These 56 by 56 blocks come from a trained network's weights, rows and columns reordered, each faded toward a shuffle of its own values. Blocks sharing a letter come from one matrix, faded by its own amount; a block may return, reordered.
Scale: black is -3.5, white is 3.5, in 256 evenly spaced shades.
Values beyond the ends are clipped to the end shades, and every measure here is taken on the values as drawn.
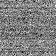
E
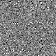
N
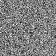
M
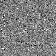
N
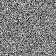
M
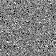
N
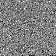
N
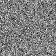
M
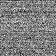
E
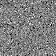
N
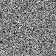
M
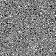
N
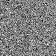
M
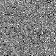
N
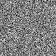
M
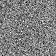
M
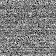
E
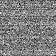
E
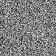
M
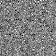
N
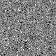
N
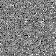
N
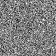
M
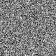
M
